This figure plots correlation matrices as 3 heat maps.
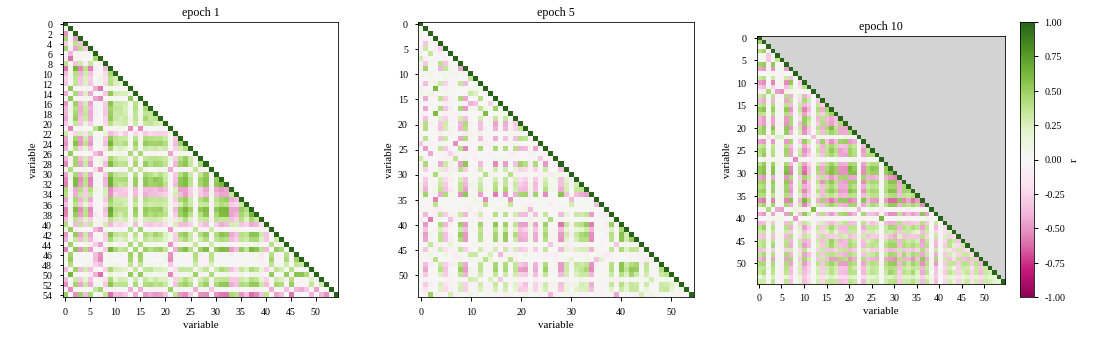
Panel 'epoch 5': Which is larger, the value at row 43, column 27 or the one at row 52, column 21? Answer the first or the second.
the first
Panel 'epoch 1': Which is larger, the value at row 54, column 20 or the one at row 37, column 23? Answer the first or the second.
the second
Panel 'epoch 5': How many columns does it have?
55
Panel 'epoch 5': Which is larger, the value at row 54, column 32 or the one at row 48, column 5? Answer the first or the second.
the first
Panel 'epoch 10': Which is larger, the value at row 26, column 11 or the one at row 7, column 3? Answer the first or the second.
the first
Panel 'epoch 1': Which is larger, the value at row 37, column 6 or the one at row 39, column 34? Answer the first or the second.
the first
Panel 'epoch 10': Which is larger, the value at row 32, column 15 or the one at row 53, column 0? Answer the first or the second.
the first
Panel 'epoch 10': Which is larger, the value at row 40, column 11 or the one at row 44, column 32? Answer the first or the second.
the first
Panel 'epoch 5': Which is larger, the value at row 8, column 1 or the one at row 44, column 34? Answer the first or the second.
the second
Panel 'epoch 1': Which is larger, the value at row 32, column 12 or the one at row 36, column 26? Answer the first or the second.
the first
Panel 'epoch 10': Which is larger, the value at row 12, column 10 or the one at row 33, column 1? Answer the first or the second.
the second
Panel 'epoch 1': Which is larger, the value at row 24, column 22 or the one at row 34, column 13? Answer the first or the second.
the second
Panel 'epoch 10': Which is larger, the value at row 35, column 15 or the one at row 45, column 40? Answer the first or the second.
the first
